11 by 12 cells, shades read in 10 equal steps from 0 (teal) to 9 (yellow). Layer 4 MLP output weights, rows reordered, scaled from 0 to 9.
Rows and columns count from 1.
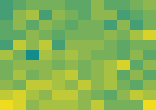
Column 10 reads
3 2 5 4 3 3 8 3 4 5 4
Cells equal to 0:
1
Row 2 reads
2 5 6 2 5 4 3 5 5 2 3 4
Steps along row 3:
up down up down down up same down up down up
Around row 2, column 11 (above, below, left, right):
4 2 2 4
